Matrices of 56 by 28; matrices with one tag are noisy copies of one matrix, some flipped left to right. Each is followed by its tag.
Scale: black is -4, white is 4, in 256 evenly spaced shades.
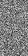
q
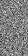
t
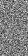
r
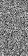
q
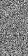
t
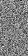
r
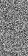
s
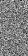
r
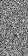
t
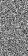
r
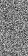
s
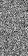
q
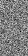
r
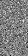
t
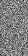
t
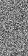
s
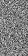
t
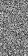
q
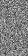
t
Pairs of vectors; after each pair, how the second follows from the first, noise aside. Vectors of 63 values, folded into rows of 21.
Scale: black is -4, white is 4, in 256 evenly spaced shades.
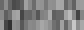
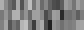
wrapped around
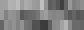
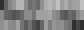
wrapped around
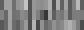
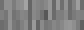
shrunk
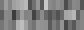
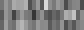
copied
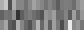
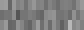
shrunk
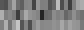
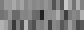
reversed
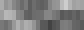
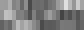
copied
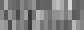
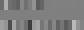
partly zeroed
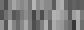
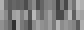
wrapped around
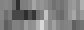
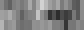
reversed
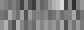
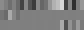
partly zeroed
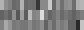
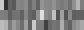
reversed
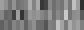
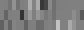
partly zeroed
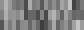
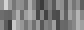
reversed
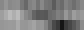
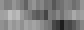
copied
